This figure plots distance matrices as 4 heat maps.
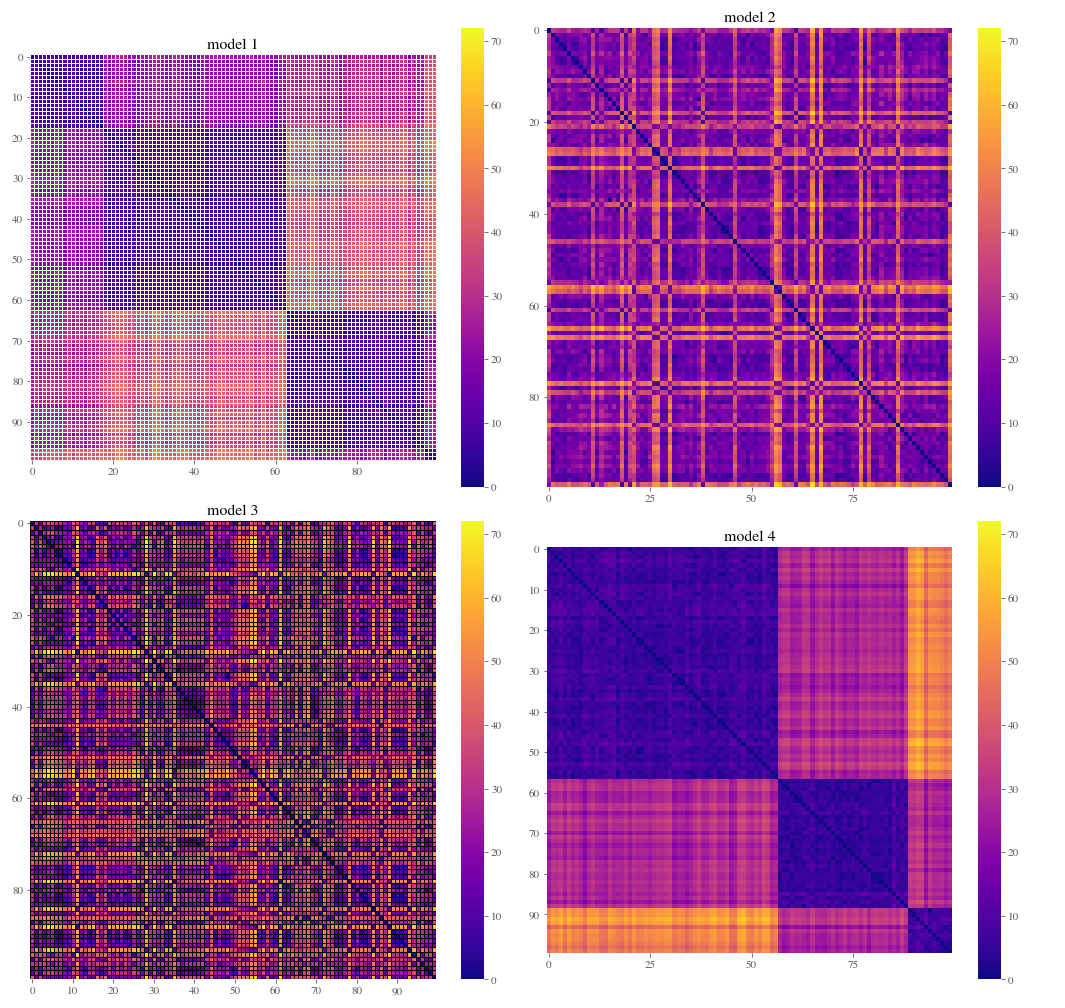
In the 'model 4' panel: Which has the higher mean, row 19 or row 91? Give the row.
91
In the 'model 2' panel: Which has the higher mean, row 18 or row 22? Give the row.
18
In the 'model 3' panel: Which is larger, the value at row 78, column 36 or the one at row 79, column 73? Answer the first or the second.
the second
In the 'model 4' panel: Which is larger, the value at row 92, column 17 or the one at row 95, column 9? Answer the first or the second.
the first
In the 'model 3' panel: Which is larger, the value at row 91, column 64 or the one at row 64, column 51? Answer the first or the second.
the second
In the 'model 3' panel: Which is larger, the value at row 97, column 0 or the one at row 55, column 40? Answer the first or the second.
the second
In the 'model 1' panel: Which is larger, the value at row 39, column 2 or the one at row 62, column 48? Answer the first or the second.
the first
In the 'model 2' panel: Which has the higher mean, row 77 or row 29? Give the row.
77
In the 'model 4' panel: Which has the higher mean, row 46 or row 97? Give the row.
97
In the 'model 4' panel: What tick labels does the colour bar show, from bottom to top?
0, 10, 20, 30, 40, 50, 60, 70
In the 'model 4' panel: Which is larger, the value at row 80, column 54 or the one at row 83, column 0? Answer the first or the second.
the first
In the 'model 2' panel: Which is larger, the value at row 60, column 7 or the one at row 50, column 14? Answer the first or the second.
the second
